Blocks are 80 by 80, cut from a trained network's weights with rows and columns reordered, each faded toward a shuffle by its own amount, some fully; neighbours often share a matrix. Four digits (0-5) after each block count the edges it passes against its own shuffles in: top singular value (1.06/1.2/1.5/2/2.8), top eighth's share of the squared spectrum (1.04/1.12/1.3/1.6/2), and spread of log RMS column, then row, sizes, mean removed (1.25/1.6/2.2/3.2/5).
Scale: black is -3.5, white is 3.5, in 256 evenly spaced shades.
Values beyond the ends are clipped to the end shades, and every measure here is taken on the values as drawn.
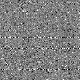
3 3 1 2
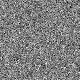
0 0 0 0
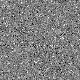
2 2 0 1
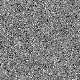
2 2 0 0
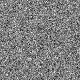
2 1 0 0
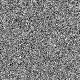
1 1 0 0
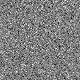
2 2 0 0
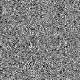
3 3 2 2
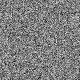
1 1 0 0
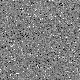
0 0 0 0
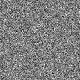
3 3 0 0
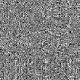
3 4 2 2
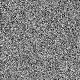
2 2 0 0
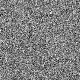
0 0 0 0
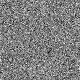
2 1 0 0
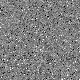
1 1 0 0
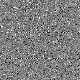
3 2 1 1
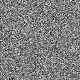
0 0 0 0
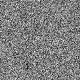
1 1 0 0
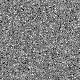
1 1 0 0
